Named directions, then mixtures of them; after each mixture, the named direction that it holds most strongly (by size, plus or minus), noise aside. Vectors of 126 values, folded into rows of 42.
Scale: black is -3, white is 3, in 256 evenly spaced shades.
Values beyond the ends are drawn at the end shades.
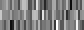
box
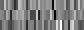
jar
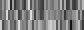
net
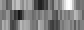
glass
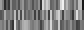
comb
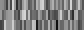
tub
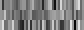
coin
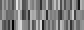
tub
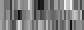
glass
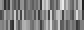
comb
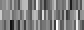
box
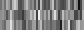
jar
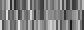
net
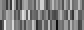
tub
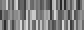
tub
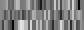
coin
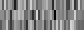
jar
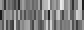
comb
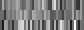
coin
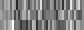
tub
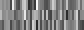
box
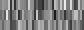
net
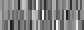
box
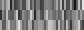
net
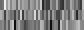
comb
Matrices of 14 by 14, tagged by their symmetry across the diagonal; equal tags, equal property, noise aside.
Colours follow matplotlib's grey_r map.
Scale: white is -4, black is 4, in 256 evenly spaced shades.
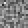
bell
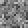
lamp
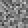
bell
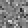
bell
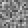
lamp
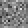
bell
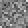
lamp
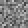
bell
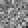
lamp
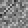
lamp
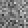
bell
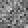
lamp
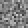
bell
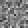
lamp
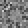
lamp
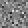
bell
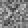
bell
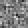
bell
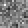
lamp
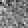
bell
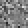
bell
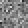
lamp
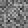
lamp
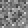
lamp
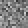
bell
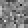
bell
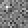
lamp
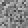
lamp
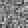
bell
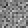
lamp
